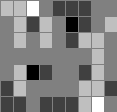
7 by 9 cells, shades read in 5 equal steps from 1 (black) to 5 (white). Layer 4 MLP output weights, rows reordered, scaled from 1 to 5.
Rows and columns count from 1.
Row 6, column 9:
2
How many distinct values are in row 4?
2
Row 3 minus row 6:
1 0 0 1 0 -1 0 0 1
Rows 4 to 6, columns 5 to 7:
3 3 3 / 3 3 2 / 3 3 4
